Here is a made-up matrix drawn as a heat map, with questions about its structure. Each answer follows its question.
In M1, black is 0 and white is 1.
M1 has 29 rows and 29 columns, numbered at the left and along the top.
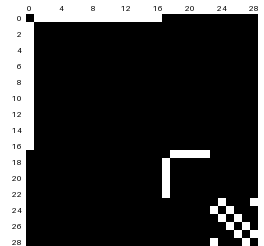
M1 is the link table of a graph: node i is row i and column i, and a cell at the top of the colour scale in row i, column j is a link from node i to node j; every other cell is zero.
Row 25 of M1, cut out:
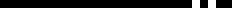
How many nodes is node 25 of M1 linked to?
2
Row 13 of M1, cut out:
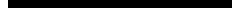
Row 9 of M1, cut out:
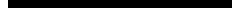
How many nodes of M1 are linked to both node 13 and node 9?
1
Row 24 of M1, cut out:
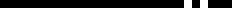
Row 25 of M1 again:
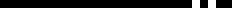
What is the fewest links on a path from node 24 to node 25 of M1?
1
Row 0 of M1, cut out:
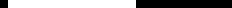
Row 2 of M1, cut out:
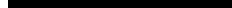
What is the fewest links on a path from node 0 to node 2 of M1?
1
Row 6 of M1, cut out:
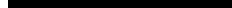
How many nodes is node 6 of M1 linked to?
1
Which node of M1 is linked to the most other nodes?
node 0
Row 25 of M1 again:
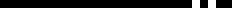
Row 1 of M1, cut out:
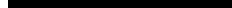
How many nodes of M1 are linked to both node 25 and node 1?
0
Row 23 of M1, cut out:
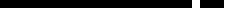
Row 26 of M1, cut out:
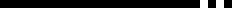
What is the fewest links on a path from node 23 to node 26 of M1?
3
